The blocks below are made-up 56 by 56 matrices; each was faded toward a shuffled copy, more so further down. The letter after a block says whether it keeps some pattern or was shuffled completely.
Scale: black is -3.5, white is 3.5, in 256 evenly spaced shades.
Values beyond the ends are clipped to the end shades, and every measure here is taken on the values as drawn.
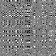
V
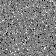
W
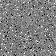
W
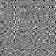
V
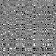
V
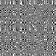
V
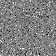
W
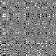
V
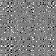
V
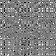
V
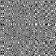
V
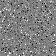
W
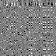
V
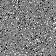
W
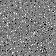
W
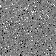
W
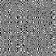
V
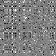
V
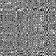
V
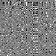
V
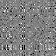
V
